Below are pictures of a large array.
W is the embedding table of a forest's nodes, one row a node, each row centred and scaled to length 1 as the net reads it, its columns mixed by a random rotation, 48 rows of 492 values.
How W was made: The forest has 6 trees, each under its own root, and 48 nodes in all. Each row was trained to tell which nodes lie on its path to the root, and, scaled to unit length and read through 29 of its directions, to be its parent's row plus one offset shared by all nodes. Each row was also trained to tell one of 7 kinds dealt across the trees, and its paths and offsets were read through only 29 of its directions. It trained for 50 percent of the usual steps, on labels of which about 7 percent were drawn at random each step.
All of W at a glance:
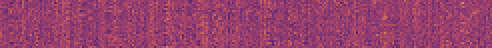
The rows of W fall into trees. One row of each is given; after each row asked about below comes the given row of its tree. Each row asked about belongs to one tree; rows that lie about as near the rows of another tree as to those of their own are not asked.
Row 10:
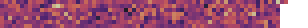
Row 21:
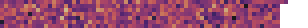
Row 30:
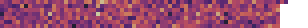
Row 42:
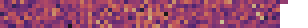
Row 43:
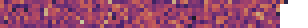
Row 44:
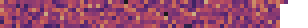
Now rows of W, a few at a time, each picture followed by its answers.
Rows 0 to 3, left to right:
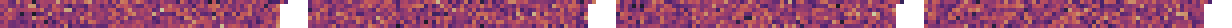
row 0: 21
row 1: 10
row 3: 10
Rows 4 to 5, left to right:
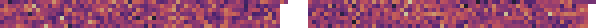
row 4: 21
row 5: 30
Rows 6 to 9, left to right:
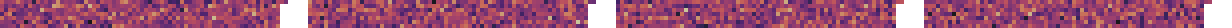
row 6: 10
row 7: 44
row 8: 21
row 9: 42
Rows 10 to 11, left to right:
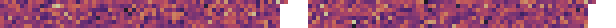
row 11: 44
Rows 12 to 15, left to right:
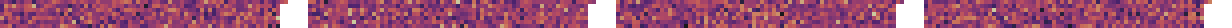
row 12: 21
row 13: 30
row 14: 42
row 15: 21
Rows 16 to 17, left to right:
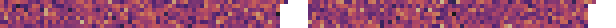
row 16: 43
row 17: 30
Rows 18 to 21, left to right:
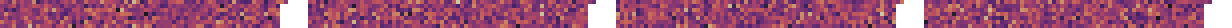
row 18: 30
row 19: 30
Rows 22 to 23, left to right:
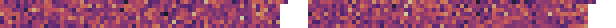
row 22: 44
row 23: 30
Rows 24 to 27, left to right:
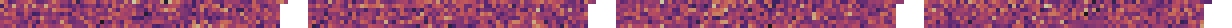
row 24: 21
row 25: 10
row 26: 30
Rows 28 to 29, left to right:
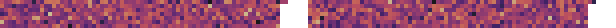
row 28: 42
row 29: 44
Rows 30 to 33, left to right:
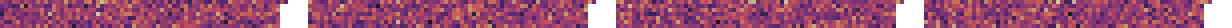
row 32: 21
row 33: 30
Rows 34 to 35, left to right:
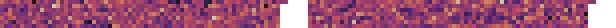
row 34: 10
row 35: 43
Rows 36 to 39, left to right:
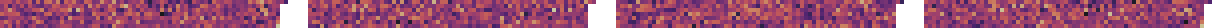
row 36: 44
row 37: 10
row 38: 21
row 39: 44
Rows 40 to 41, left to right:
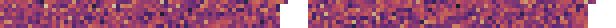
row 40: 44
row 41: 44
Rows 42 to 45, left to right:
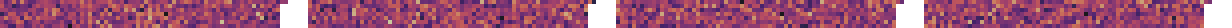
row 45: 44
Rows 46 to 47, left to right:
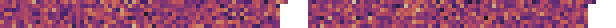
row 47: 30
